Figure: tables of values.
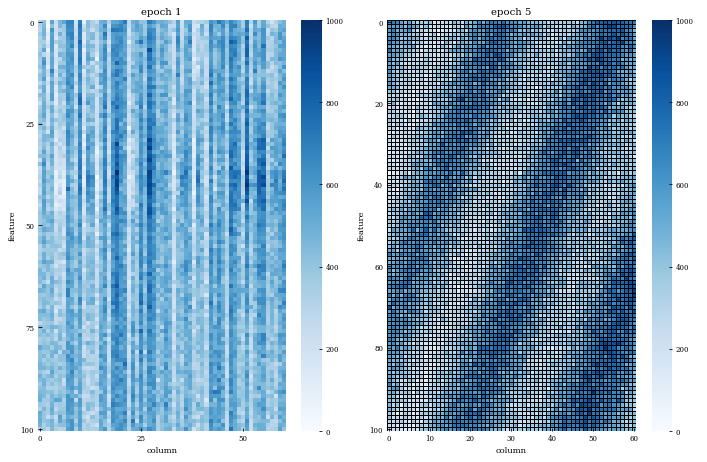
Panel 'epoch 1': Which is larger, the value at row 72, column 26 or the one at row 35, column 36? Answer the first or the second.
the second
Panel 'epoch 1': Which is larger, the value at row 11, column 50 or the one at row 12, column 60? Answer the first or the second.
the second
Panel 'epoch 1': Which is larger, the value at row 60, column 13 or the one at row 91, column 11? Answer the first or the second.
the first
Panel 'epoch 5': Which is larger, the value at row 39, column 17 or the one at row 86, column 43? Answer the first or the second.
the first
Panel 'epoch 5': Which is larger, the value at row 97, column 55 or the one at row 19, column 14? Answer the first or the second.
the first
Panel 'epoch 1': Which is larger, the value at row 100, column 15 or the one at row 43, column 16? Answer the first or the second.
the second
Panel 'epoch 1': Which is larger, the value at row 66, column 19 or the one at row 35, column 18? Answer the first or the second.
the first
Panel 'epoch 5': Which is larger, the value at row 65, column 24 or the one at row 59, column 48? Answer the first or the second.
the first
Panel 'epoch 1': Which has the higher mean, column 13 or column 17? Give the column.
13
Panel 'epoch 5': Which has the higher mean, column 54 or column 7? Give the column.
54
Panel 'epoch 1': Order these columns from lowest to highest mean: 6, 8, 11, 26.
11, 6, 26, 8
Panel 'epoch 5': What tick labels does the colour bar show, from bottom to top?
0, 200, 400, 600, 800, 1000
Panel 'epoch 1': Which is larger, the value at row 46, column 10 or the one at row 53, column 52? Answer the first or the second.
the first
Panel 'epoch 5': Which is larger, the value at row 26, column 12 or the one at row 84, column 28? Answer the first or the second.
the second
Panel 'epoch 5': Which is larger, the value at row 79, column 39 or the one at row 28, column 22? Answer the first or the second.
the second
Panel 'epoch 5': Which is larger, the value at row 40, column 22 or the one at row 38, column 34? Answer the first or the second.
the second
